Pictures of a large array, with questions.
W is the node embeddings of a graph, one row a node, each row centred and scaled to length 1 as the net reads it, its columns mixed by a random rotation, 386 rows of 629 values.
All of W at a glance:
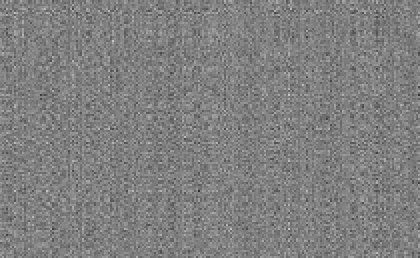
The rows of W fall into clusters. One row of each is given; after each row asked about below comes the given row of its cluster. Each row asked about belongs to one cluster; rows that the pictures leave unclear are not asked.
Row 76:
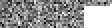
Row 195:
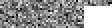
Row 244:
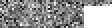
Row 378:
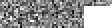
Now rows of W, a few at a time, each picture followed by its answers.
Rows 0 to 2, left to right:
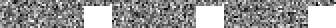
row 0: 378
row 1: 378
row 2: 195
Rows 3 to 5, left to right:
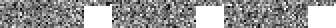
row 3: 195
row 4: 378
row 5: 378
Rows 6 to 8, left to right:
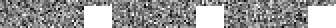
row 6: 76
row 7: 195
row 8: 244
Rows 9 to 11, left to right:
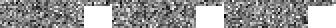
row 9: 195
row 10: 378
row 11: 244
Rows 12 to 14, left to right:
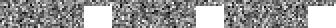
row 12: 378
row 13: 378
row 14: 378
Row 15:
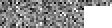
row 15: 76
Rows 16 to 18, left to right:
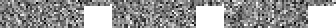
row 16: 76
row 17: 76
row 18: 244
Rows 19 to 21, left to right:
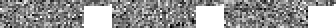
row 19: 244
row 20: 244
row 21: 195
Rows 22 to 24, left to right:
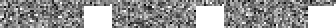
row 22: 378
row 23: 195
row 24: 76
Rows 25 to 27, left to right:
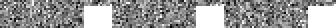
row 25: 244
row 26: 244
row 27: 76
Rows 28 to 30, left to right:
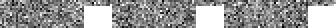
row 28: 195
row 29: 244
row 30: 244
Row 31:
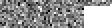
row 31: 76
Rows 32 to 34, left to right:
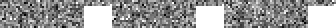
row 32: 378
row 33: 378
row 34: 244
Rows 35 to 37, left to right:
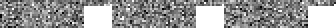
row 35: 244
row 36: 378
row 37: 195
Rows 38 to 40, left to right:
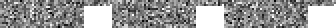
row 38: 244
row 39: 195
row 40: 244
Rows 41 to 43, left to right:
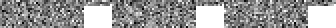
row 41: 76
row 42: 76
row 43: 244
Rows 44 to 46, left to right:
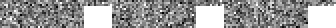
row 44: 378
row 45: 244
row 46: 244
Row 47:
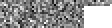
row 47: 378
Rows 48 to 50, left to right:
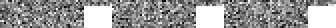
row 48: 76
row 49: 244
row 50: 244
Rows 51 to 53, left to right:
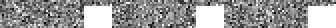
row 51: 76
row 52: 244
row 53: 244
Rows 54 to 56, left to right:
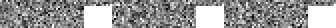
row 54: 76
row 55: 378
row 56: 76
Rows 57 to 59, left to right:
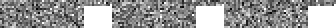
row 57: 195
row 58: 244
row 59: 76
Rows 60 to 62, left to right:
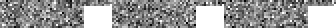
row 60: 244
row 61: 195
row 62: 244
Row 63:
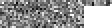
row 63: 195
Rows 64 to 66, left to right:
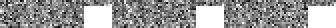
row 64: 244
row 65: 76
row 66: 76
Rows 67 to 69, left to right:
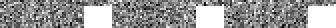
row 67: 244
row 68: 195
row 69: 244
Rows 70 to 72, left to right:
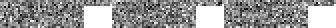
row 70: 378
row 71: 195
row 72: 195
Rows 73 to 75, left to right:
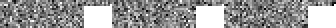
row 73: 378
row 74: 76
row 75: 195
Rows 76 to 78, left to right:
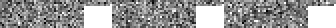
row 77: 244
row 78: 378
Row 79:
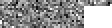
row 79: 195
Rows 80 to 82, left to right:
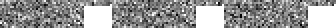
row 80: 195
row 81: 195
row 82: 195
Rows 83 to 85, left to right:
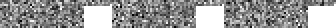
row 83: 378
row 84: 378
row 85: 76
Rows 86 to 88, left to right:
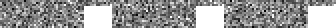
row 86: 76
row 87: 378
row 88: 244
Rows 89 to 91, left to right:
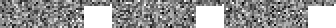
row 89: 76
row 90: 244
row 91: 76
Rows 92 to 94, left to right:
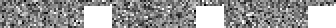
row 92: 76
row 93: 195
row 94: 76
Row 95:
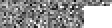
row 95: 378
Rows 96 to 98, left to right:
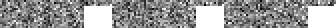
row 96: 76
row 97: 195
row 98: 195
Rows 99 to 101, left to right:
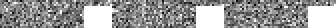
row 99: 244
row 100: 244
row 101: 378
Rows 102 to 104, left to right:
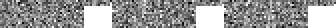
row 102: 76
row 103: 244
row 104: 244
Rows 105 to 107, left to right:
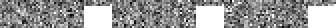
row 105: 76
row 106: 76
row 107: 244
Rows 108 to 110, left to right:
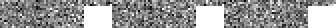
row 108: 195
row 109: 195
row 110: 244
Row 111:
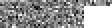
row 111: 195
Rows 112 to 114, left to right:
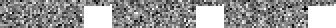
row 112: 244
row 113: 76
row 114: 76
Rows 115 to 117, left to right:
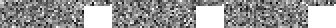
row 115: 195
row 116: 76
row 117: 195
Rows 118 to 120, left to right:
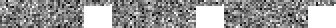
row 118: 244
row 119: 76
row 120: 195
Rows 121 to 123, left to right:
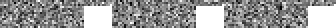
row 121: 378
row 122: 76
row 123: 378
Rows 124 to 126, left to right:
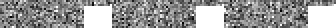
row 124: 195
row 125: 244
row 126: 244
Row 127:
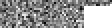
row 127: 76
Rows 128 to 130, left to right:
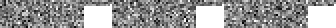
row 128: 76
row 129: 76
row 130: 378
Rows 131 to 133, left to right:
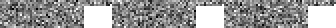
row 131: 195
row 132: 195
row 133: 195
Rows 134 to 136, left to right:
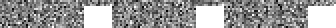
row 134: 76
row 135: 76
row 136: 378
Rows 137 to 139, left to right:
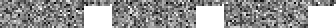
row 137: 76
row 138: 76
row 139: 195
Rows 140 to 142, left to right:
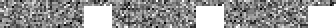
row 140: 244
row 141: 195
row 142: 195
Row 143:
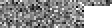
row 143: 195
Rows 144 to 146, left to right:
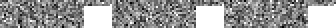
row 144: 378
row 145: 76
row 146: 244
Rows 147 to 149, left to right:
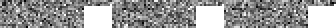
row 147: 76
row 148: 195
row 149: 195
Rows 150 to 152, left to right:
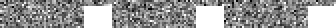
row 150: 244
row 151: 195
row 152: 378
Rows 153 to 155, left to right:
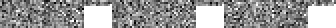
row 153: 76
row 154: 76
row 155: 244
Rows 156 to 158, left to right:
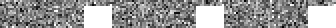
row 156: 195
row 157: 244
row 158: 244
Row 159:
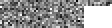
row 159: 195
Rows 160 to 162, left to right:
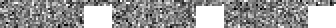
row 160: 244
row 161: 244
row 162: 195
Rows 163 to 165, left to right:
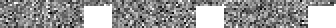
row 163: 244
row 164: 76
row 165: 195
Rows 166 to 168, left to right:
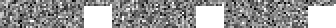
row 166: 378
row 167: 378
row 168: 76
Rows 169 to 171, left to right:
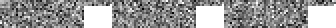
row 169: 195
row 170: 76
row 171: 244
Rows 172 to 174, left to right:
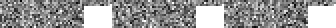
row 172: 244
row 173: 378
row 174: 244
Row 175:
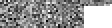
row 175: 244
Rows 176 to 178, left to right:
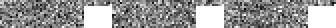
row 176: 195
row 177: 244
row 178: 195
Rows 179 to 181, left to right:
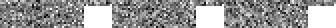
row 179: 195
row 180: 195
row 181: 76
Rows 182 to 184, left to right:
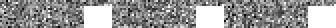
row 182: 244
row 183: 195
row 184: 378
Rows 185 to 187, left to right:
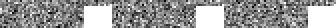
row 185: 244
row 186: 378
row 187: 378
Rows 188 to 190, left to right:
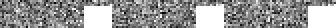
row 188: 76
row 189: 244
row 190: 244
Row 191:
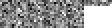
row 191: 76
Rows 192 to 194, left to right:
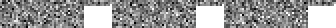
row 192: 76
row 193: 76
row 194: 76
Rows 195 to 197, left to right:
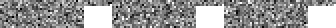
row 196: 378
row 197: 244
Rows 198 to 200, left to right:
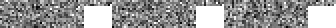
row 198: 195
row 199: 195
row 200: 378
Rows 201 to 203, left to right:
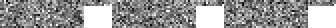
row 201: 244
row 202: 195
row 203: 76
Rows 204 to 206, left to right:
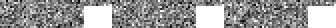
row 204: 244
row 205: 244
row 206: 378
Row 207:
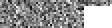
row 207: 76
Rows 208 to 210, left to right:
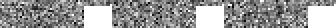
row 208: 195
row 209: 76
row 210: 378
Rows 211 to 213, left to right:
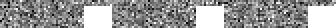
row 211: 378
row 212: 195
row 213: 244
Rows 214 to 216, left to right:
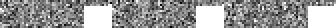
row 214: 244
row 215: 244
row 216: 378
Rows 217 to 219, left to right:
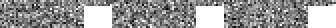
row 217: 195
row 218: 378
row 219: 244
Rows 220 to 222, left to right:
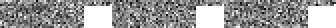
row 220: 195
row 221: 76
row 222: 195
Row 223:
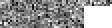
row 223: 195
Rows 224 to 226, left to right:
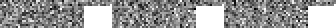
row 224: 378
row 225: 76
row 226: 76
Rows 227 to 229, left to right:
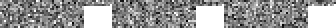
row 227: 378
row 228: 76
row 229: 244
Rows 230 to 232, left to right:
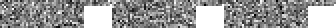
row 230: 244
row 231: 195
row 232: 378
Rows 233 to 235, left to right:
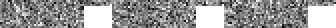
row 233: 76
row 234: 195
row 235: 244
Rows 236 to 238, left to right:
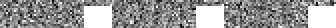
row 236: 378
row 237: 76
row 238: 195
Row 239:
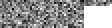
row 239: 76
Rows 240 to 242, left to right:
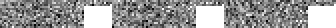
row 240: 195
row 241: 195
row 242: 76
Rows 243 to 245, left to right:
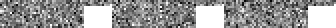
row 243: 244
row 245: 76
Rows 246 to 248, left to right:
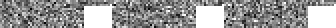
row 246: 76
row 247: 195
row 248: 378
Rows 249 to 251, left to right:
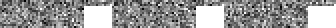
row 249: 76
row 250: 76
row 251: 378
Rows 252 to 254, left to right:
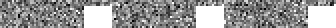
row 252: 76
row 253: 378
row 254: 195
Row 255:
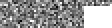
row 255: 378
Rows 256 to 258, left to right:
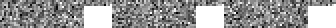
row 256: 378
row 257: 244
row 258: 244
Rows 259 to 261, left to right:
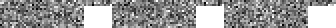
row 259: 195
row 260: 195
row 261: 244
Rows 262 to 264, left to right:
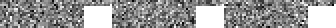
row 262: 378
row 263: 244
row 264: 195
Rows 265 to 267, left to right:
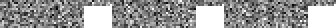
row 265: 378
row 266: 76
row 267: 76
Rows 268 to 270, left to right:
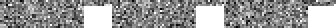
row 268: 244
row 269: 244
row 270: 76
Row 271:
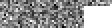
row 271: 378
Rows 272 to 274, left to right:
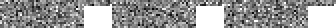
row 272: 195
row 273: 195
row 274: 378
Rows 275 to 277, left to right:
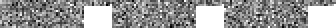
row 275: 195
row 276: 244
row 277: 244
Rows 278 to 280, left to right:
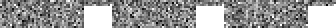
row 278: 76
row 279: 76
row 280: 244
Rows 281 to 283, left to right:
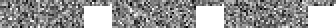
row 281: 378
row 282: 76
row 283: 195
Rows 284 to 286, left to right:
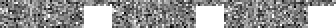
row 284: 244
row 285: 244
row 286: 244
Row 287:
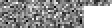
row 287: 244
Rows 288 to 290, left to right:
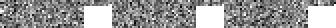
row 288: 244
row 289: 76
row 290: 195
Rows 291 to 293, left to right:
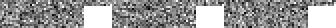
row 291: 378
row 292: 195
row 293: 76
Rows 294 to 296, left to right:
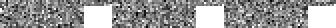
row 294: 244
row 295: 378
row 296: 76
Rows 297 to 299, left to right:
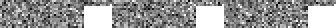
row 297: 76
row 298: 195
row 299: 76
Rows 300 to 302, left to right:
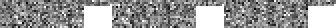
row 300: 76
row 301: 378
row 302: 76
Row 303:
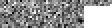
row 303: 244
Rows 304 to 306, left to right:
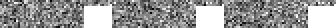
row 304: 244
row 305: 195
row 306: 195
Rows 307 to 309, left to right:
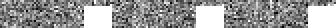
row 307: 195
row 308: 244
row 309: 244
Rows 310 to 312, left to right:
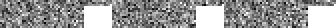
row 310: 76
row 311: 195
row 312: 76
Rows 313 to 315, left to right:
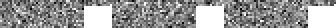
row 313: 76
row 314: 244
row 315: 195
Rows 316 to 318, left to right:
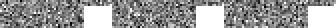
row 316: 244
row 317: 76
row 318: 378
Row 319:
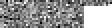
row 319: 244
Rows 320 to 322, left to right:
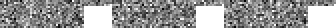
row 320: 244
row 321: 378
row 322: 244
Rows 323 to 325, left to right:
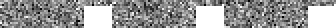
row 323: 195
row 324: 195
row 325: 76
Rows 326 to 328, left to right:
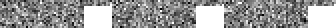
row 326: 76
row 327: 244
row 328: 244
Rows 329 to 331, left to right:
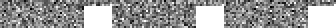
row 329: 76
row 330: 378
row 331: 76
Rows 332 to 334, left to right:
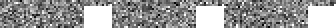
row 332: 244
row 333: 195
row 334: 195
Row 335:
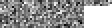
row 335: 244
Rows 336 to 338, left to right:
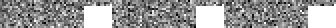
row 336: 76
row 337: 195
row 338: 76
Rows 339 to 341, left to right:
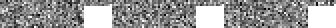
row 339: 244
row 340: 378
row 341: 195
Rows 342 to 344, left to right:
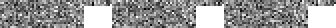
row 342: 195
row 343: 195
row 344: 195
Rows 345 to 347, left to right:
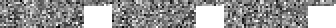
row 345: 244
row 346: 244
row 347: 378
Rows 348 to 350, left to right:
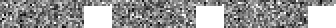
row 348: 378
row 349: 195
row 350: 244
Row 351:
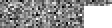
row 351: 244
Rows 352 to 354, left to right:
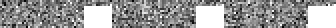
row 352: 76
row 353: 244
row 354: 244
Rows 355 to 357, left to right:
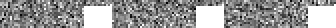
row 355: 378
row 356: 76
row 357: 195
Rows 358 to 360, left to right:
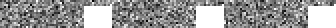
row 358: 378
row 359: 195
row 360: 195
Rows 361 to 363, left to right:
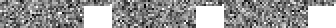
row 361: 244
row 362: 195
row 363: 76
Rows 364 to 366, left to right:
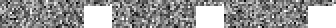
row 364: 244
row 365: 378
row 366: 244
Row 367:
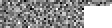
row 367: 76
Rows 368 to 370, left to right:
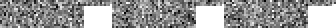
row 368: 378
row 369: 244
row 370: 244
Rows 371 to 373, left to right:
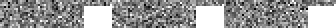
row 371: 378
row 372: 195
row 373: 76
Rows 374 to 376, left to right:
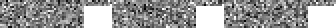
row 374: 244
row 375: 195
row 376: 378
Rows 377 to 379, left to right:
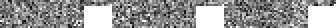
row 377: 76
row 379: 195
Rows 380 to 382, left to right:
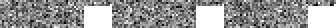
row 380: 195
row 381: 76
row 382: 195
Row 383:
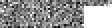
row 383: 244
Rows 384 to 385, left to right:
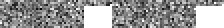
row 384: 195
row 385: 378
